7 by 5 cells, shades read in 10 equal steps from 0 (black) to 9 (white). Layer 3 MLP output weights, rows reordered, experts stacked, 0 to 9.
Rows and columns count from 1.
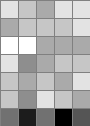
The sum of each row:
37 35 36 33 34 33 12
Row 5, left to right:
7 6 7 6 8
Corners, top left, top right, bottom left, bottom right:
8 8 4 3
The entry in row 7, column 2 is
1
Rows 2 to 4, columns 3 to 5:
7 7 8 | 6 6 6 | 6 7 7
